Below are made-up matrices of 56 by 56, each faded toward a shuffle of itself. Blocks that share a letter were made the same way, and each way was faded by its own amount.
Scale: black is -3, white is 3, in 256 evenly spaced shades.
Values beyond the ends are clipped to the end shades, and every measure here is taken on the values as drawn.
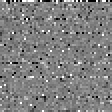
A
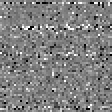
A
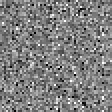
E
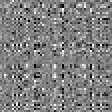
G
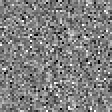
E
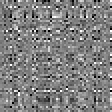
G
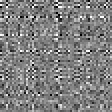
G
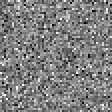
E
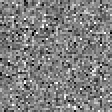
E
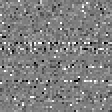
A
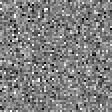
E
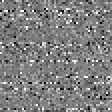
A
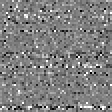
A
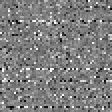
A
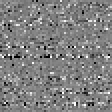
A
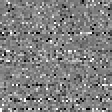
A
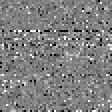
A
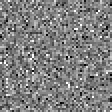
E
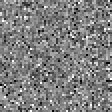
E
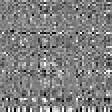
G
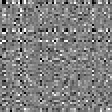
G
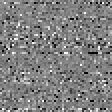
A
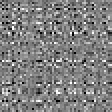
G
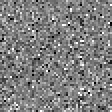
E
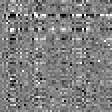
G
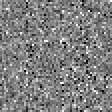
E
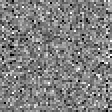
E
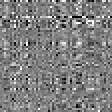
G
